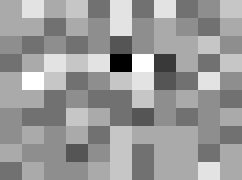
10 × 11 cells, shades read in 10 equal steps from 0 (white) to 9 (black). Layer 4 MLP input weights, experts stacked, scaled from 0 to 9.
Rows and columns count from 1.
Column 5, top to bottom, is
5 4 4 1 4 5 3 5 4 3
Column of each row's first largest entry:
5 3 6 6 8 3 7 5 4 1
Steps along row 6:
same up down up same down up down up up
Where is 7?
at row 4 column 8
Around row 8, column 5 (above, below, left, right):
3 4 3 2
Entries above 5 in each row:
0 0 1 2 1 0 1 0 1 0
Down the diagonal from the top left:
3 3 4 2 4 5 6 3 3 1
